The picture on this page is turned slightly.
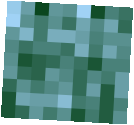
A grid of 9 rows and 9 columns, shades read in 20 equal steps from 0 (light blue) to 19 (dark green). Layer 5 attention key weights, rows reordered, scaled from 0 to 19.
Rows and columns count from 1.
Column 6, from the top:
0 6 7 5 13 14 14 12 17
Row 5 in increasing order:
9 11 11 11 13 14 15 17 17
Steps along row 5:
up down down down up up down same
